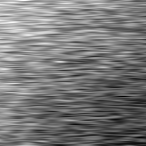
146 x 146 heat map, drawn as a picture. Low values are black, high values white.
Ninth with the highest average: top left. Ninth with the lowest average: bottom right. Slope: up to the top left. Mirror symmetry: none.
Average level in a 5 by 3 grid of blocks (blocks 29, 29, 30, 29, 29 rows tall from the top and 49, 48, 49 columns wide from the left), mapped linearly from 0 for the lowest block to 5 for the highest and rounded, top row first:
543
432
321
310
210
